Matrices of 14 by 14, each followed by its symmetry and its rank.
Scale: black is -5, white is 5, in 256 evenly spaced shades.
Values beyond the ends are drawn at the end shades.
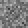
symmetric, full rank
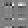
neither, rank one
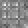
symmetric, rank three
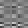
neither, rank one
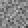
symmetric, full rank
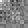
symmetric, rank three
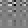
neither, rank one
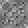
symmetric, full rank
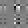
neither, rank one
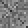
symmetric, full rank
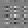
neither, rank one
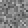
symmetric, full rank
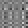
neither, rank one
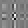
neither, rank one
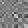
symmetric, rank three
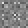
symmetric, rank three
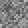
symmetric, full rank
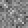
symmetric, full rank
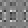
neither, rank one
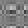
neither, rank one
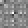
symmetric, rank three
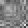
symmetric, rank three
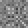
symmetric, rank three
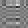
neither, rank one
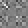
symmetric, rank three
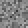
symmetric, full rank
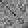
symmetric, full rank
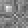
symmetric, rank three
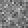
symmetric, full rank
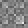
symmetric, rank three
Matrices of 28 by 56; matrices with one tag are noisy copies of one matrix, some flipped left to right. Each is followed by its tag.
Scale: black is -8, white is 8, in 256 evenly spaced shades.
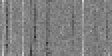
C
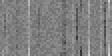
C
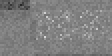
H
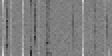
C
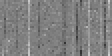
C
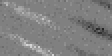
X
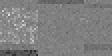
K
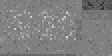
H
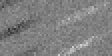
X
